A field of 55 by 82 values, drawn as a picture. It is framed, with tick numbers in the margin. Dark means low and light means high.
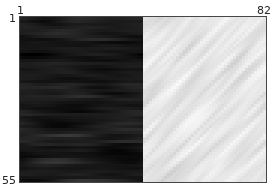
It is made of 1 by 2 panels. Panel 1,1: very low, streaked across, faint in contrast. Panel 1,2: very high, slanting up to the right, faint in contrast.
